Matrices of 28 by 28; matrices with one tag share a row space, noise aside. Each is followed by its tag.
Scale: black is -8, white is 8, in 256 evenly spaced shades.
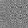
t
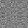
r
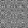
r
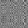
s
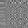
t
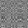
r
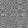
r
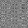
r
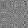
s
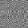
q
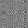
s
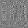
s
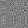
s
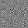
s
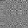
t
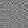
q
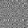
q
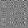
s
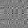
q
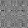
r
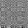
r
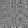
t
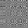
t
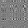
s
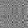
q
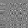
t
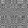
r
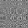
t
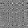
q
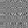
t
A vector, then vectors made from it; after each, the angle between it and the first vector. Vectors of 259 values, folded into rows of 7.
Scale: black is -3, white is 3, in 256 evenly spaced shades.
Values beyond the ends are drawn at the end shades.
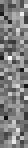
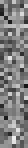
nearly parallel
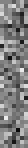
nearly opposite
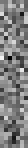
nearly opposite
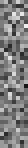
partly aligned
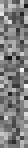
nearly opposite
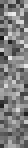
partly aligned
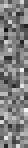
partly opposed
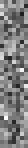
nearly opposite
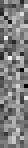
nearly parallel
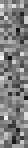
nearly opposite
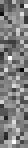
nearly parallel
